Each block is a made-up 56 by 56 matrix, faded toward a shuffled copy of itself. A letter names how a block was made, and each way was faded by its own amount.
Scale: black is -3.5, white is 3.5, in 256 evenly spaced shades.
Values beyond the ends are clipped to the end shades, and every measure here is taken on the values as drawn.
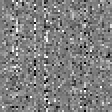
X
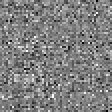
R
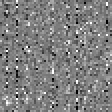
X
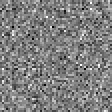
R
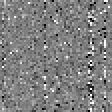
X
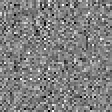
R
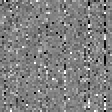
X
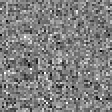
R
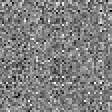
R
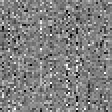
X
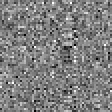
R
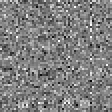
R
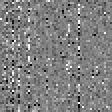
X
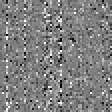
X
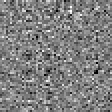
R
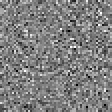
R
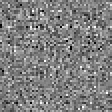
R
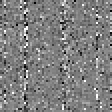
X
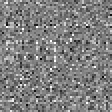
R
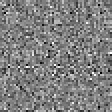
R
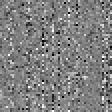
X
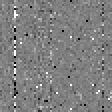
X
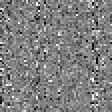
X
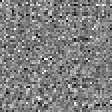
R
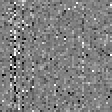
X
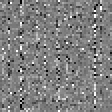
X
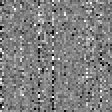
X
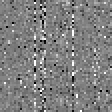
X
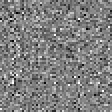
R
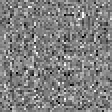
R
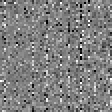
X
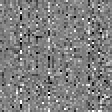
X
